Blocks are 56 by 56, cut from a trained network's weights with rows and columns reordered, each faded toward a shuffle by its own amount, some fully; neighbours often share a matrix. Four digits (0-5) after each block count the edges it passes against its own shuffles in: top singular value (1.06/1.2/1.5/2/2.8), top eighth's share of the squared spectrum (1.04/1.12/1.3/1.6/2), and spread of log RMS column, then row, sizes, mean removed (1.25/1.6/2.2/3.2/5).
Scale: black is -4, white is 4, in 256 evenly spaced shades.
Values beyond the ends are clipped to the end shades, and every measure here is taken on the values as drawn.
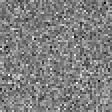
0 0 0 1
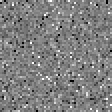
0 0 0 0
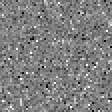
0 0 0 0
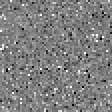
0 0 0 0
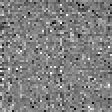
1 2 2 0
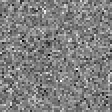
0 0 0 0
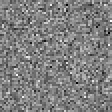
1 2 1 0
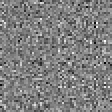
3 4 2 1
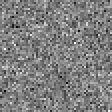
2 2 0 0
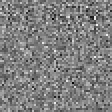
2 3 1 1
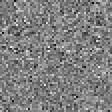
2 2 0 1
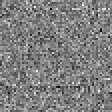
2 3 1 1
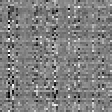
3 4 4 0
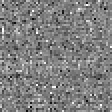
2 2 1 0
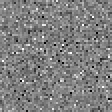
0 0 0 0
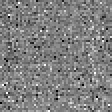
1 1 1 0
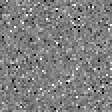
0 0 0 0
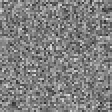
1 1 0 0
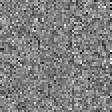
3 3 2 0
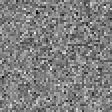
0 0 1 0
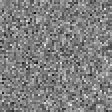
1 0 0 0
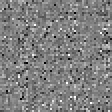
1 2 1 0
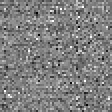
1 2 2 0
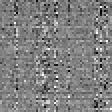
3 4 3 0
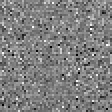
1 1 2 0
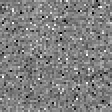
1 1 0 0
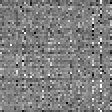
3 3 3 0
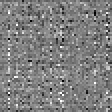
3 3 3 0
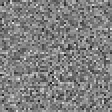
3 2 0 1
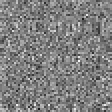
3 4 2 1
